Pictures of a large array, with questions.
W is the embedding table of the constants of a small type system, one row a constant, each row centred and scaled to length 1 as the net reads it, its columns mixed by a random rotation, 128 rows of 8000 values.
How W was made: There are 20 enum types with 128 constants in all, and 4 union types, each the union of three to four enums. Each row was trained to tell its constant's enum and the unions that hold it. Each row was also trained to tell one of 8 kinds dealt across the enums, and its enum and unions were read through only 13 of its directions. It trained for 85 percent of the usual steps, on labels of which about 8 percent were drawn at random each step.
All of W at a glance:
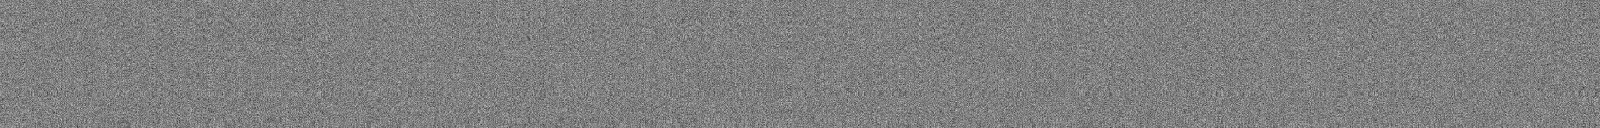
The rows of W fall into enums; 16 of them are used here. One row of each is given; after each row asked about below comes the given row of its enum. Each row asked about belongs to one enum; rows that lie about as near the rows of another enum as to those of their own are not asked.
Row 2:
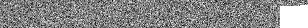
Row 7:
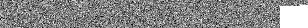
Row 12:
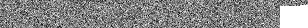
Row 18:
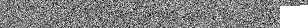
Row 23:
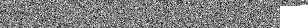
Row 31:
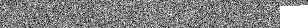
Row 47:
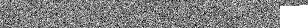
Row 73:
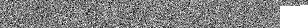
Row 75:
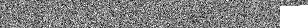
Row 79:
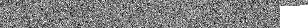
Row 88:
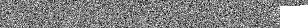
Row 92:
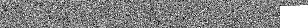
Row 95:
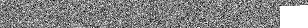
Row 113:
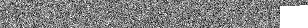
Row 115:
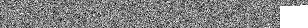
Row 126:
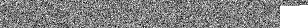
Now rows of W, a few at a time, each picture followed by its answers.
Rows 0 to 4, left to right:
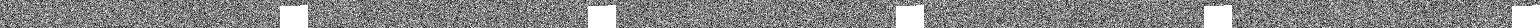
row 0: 75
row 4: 75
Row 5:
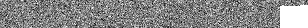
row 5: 73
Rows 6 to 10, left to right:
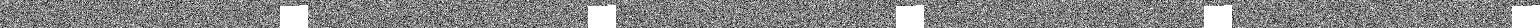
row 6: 126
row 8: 23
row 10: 95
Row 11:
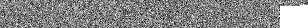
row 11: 2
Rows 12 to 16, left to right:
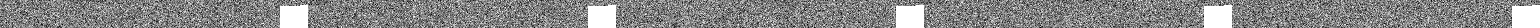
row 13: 12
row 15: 88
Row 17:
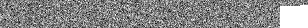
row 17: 2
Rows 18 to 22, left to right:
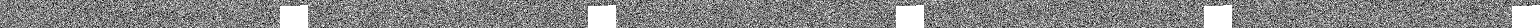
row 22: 23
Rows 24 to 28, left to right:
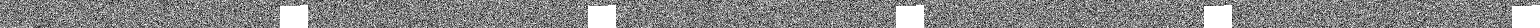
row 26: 12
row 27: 92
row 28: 95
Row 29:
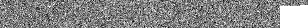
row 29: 31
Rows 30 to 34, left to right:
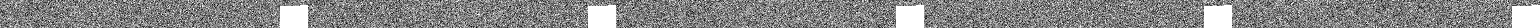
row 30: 2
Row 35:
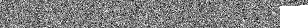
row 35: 75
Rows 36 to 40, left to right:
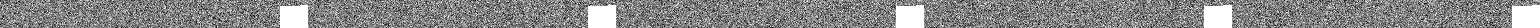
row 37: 73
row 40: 79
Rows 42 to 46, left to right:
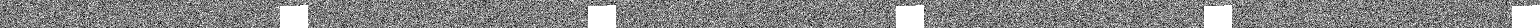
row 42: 88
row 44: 47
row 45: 115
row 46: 23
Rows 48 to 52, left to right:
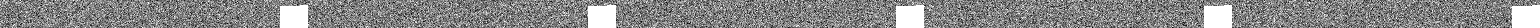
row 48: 113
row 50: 115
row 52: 18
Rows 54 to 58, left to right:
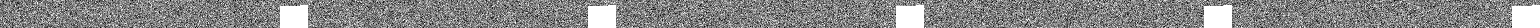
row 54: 12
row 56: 31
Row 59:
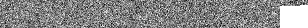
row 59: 75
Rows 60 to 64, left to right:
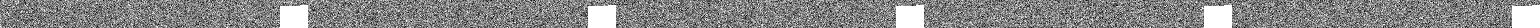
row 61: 92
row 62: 12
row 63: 88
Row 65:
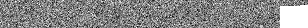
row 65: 18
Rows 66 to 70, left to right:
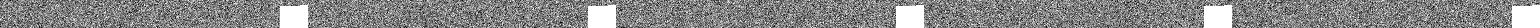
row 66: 2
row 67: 18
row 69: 113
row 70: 2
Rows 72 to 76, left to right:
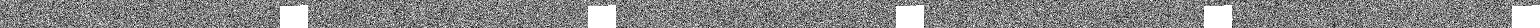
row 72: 92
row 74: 18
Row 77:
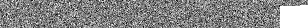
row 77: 47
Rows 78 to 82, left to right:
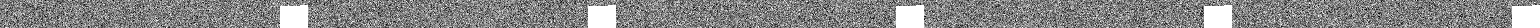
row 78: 31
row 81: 7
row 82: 92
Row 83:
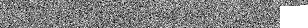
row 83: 18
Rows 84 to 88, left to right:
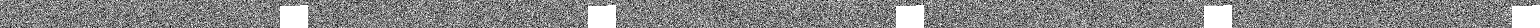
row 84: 95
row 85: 2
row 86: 95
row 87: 126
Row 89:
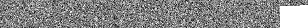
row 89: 95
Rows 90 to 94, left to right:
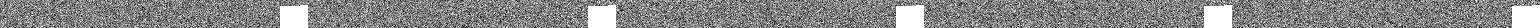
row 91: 18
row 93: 92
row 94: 73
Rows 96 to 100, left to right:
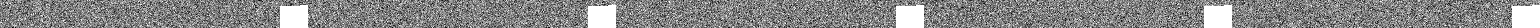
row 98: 73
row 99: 31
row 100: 7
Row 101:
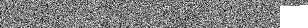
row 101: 88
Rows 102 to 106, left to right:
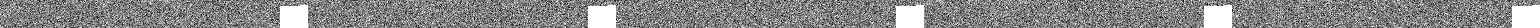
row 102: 7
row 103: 73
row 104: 7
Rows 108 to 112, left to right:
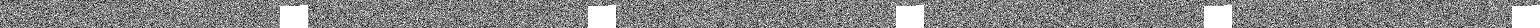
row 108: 12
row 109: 23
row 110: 88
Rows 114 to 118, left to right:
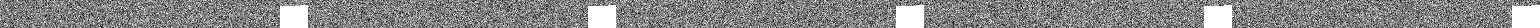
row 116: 113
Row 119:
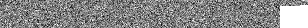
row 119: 79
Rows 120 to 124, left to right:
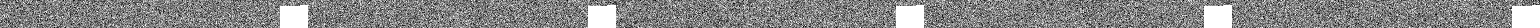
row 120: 12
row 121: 126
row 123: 126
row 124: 95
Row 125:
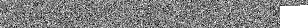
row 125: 92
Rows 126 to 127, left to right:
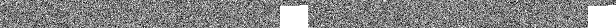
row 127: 113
